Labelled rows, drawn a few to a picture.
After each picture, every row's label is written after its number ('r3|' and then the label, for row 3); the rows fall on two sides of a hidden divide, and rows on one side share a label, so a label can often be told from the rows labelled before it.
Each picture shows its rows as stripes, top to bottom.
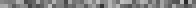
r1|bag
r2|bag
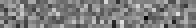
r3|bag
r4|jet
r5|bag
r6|bag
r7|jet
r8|jet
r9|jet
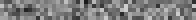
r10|bag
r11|bag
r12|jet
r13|bag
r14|bag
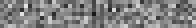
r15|bag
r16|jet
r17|bag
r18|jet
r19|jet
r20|bag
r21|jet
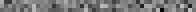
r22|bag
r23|jet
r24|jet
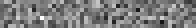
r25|bag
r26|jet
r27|bag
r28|jet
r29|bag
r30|jet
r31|jet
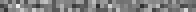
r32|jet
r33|jet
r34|jet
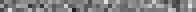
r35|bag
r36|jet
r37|jet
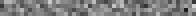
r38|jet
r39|jet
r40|bag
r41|jet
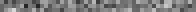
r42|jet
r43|jet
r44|bag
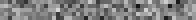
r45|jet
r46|bag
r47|bag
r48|jet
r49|bag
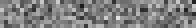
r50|bag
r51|jet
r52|jet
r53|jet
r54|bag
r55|jet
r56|jet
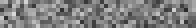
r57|bag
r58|bag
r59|bag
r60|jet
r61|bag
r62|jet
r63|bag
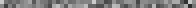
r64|bag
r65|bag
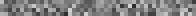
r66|bag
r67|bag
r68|jet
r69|jet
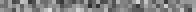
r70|jet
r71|bag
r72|bag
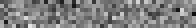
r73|jet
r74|jet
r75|jet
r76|jet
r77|bag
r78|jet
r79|bag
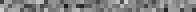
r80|bag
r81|jet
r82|bag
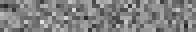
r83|bag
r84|jet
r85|bag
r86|bag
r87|bag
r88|bag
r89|bag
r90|bag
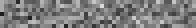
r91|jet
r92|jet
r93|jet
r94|jet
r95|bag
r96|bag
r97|jet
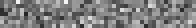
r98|bag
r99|bag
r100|jet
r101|jet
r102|jet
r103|jet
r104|jet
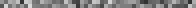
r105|bag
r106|bag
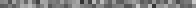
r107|jet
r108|jet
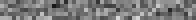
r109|jet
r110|jet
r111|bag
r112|bag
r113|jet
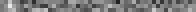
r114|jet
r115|bag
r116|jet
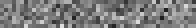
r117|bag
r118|jet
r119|jet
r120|bag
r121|jet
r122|jet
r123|bag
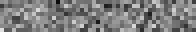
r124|jet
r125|jet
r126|jet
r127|bag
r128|bag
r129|jet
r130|bag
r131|jet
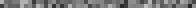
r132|jet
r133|jet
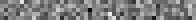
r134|jet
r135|bag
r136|bag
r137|bag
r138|jet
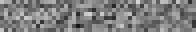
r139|bag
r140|jet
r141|bag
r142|bag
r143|bag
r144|jet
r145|jet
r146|bag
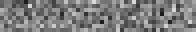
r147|jet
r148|jet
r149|jet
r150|jet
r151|bag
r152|bag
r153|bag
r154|jet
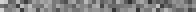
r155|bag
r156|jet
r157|bag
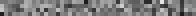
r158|bag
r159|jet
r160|bag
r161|jet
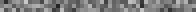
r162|jet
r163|jet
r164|jet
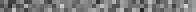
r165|jet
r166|jet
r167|jet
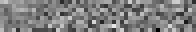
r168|bag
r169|jet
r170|bag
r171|bag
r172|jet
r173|bag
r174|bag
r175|jet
